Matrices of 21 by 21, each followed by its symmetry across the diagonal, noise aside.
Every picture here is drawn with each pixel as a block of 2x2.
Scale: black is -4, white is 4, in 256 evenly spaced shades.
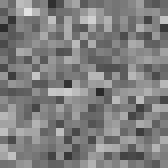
neither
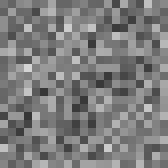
symmetric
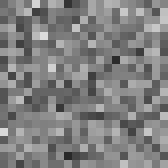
neither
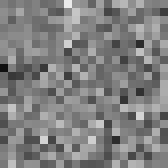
antisymmetric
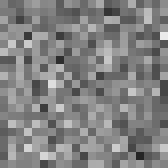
neither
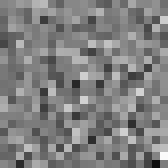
antisymmetric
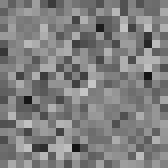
symmetric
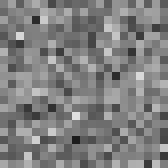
antisymmetric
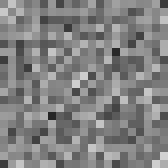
symmetric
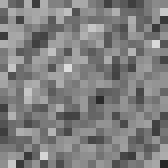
symmetric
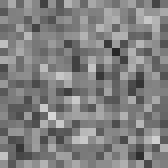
antisymmetric
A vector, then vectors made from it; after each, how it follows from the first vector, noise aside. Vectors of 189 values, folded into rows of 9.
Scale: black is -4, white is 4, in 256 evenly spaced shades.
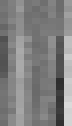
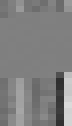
partly zeroed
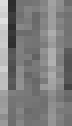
reversed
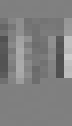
partly zeroed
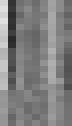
reversed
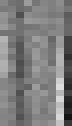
negated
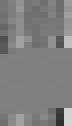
partly zeroed
